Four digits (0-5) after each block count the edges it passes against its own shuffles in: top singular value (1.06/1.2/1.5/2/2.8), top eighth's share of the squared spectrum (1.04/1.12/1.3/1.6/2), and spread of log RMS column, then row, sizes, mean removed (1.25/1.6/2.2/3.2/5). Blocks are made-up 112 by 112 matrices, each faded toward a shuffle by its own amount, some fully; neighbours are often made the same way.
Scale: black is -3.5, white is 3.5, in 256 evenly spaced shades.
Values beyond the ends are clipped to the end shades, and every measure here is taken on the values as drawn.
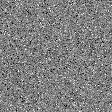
1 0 0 0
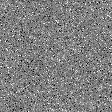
0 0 0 0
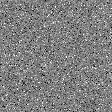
0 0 0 0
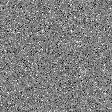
2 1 0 0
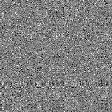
4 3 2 2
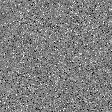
2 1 0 0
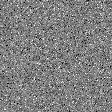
2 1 0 0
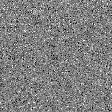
3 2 1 0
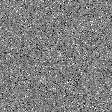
1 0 0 0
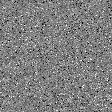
1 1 0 0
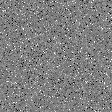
0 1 0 0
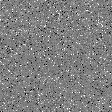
2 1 0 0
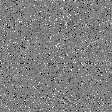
3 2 0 1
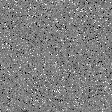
2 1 0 0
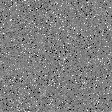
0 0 0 0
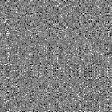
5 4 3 3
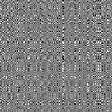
5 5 4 4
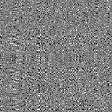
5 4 3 3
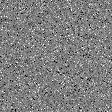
2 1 0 0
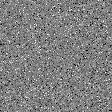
2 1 0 0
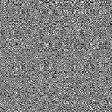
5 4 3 3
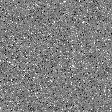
2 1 0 0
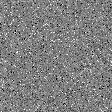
1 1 0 0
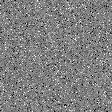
1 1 0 0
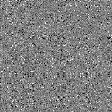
4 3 2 2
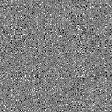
4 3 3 2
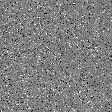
0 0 0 0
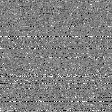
2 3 0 4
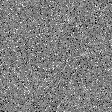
0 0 0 0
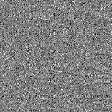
4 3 2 2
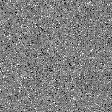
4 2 1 1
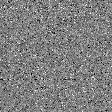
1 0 0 1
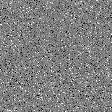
3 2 0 1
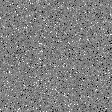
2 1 0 0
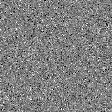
3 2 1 0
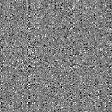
4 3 3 2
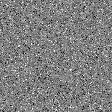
1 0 0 0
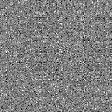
4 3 2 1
